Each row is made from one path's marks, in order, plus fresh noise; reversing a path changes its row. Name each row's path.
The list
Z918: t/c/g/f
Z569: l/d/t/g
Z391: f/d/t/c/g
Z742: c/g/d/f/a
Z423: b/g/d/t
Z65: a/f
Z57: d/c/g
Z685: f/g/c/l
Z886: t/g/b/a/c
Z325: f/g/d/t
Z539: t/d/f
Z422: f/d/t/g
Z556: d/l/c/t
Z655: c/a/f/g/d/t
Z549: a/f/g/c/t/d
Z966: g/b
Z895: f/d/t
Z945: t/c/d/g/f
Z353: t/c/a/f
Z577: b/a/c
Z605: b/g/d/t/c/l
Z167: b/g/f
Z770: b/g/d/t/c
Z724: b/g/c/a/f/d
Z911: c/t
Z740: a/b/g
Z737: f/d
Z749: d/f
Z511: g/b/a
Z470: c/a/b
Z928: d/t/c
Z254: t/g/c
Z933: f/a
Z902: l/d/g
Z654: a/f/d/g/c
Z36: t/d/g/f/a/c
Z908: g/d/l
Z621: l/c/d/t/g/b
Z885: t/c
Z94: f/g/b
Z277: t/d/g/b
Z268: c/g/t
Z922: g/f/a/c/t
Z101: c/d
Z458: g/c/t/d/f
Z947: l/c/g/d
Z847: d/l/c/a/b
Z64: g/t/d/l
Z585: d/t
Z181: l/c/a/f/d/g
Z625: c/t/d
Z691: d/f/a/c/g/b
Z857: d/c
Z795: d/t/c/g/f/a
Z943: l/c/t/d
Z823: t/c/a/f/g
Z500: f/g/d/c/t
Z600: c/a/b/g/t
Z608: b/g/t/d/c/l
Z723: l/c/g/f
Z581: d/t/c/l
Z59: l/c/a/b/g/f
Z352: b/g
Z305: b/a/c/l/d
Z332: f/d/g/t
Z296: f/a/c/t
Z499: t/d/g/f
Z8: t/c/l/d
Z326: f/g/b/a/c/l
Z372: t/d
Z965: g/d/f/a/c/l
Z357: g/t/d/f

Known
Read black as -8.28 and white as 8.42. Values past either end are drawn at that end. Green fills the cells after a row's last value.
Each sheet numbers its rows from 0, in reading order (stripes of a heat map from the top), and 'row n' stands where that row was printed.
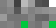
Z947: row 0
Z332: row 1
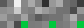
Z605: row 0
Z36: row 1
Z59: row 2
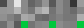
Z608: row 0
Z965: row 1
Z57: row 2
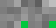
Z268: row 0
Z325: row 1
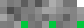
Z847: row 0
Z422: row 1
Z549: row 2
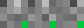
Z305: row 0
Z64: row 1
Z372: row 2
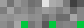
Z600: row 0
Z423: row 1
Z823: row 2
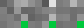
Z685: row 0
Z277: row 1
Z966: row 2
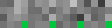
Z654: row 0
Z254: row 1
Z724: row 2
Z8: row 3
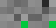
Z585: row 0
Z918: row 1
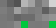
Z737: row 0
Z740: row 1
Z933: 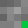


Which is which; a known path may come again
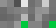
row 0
Z277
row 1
Z167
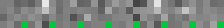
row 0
Z945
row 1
Z770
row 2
Z357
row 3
Z943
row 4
Z742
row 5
Z608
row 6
Z391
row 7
Z470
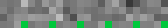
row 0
Z65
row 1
Z621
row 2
Z556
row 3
Z101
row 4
Z823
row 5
Z625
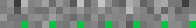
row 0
Z947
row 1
Z268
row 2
Z902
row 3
Z352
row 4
Z500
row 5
Z685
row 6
Z857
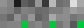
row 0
Z353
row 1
Z8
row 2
Z423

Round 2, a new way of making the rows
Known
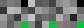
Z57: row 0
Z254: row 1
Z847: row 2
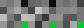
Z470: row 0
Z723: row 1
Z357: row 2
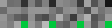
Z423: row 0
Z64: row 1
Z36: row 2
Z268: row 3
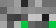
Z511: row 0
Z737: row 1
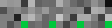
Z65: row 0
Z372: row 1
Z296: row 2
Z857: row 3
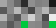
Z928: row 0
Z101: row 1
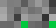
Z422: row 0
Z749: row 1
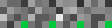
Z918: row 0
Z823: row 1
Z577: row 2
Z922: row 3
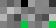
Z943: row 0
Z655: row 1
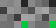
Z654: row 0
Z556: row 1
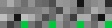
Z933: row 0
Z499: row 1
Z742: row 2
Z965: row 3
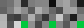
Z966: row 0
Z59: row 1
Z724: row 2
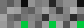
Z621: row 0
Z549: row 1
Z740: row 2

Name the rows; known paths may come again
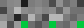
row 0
Z740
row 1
Z391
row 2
Z945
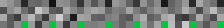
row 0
Z795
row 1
Z723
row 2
Z685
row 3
Z569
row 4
Z585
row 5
Z600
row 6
Z966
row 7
Z928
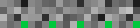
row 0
Z581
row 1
Z332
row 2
Z886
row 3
Z965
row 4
Z902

